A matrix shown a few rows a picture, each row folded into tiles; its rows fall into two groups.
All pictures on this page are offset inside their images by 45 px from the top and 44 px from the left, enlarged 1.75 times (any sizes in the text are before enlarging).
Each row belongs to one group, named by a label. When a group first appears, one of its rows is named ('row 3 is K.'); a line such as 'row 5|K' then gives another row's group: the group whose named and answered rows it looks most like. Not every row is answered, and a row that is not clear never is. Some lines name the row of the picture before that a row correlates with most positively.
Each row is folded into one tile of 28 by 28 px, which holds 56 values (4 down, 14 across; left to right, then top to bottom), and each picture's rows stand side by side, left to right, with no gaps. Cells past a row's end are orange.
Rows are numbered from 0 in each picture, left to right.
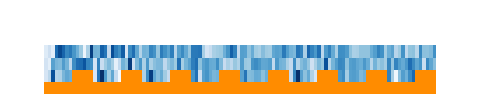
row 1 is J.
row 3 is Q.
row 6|Q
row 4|Q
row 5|J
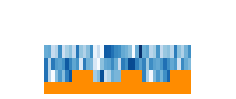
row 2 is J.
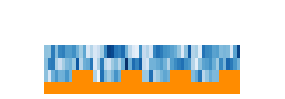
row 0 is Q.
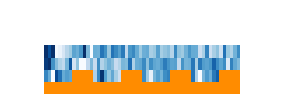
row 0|Q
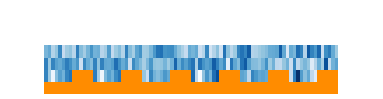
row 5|J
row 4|Q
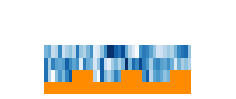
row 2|Q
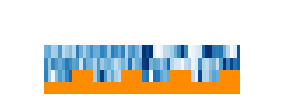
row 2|Q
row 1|J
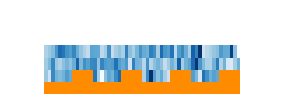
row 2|J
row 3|Q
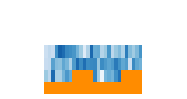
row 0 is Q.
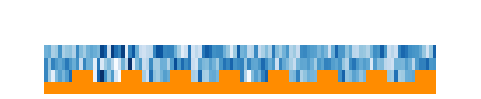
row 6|Q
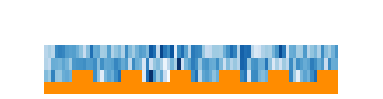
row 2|J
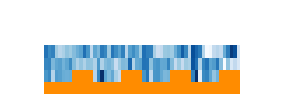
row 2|Q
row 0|Q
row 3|Q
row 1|J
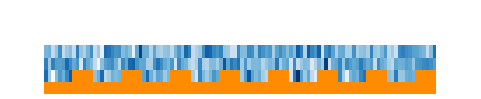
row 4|J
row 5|J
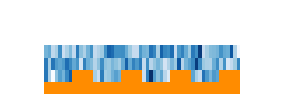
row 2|J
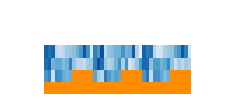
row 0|Q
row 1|Q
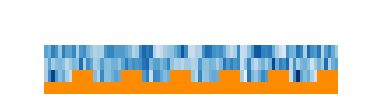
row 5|J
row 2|Q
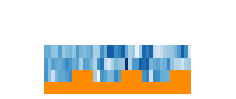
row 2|Q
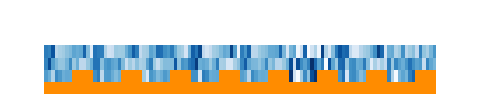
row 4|Q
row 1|Q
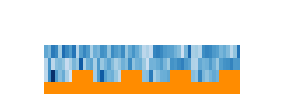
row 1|J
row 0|J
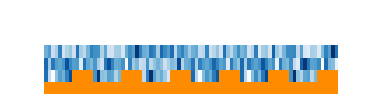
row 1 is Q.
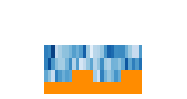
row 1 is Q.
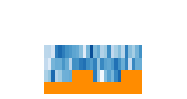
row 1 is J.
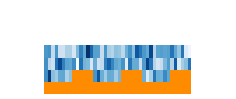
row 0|Q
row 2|Q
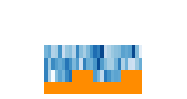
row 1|Q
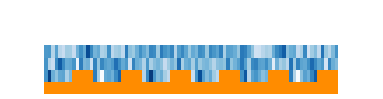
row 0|Q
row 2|J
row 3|J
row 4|Q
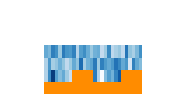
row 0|J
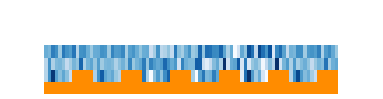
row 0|J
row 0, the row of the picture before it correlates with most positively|0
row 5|J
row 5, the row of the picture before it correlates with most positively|0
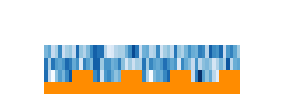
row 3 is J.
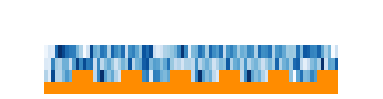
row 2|Q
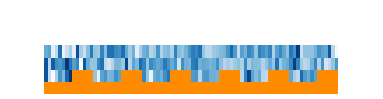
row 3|Q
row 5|Q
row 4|J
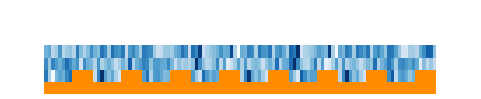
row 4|J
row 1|J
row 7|Q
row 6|J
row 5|Q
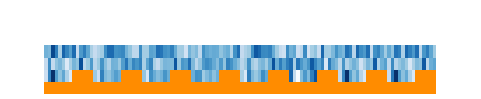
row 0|J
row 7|J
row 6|J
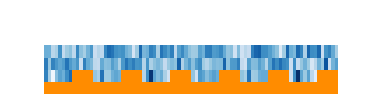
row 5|J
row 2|J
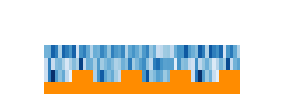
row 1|J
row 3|J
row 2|Q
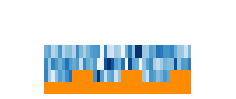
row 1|Q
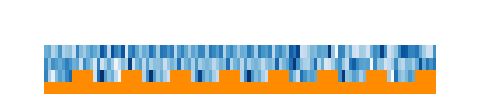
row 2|J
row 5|Q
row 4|J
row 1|J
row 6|Q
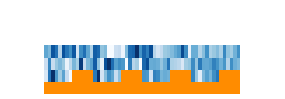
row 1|Q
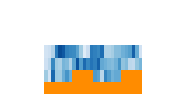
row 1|Q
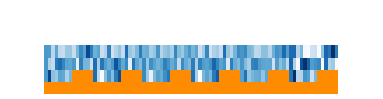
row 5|Q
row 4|Q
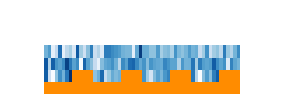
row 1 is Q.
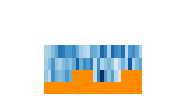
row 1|J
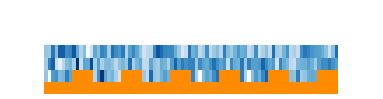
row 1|J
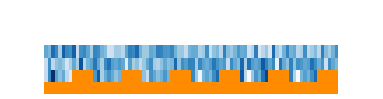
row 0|J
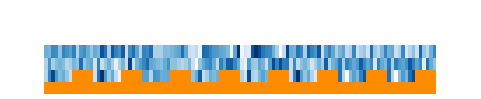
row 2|Q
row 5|J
